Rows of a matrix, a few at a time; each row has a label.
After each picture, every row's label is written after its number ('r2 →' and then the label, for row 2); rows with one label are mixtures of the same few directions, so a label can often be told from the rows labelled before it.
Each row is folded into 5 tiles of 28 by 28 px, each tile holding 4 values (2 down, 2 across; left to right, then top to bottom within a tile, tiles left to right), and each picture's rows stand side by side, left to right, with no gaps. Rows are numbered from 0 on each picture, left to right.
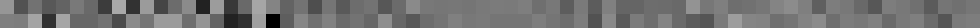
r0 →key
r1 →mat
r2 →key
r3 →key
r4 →key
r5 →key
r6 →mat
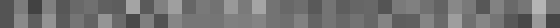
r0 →key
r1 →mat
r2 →key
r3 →mat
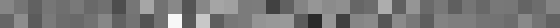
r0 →mat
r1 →key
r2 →key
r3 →key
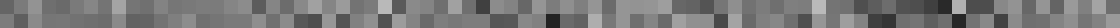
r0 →mat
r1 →key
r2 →key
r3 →mat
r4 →key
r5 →mat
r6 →key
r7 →mat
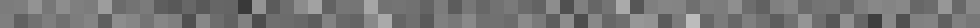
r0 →key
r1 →key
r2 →mat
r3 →key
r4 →mat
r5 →mat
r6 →key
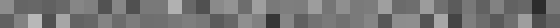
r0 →key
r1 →mat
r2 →key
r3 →mat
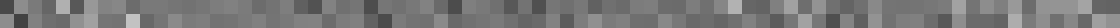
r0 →mat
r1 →key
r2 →mat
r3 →mat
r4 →key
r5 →mat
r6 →mat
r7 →key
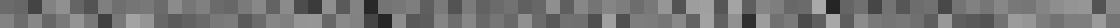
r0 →mat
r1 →key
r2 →mat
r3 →key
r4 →key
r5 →key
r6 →key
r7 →key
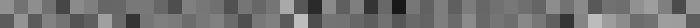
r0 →mat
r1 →mat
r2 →mat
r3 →key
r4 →key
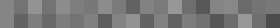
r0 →key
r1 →mat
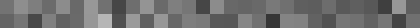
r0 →mat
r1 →mat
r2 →key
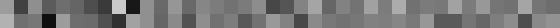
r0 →key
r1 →key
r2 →mat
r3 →key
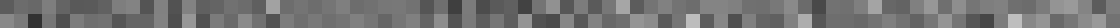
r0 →key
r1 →key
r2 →mat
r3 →key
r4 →mat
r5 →mat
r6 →mat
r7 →key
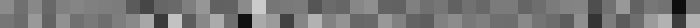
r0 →key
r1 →mat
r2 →key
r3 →key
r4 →mat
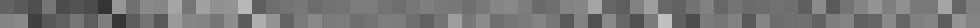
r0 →key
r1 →key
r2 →key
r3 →key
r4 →mat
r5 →key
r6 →key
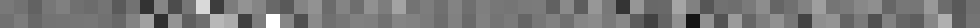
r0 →mat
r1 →mat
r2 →mat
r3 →key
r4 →mat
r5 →mat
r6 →mat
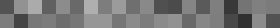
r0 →mat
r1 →mat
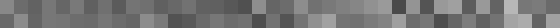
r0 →mat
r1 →key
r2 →key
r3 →mat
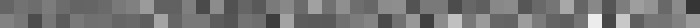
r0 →key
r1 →mat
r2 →key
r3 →key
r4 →key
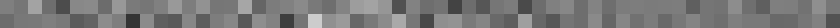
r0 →mat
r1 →key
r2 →key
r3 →key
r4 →key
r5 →mat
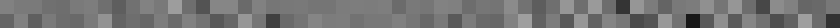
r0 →mat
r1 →mat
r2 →key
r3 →mat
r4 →mat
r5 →mat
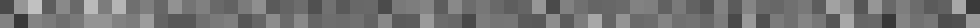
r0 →mat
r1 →key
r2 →key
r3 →key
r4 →key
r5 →key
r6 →key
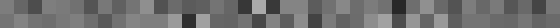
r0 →mat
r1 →key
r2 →mat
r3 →mat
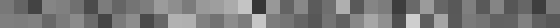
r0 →mat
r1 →key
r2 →mat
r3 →mat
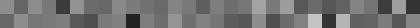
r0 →mat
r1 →mat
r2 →key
